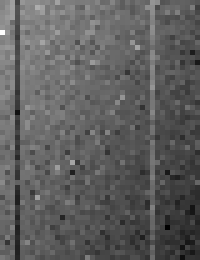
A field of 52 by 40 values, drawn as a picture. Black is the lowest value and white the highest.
The top left is the ninth with the highest average. Columns 4 and 31 stand out from the rest. The field climbs toward the top left. The halves do not mirror each other. The ninth with the lowest average is the bottom right.
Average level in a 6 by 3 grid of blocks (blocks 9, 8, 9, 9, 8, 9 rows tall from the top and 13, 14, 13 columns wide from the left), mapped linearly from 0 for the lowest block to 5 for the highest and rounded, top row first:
543 / 432 / 432 / 321 / 321 / 210
